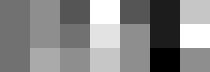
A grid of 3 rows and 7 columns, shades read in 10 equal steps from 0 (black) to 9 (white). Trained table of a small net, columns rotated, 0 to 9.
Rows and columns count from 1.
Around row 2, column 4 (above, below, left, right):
9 7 4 5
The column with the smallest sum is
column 6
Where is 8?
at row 2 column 4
